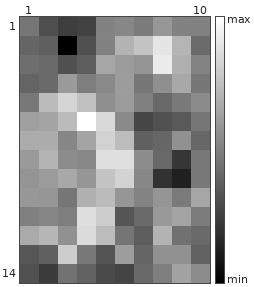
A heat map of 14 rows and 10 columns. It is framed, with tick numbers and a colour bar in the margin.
The halves do not mirror each other. The middle left is the smoothest part. The field is mottled with small blotches. The centre is the ninth with the highest average. There is no overall slope.
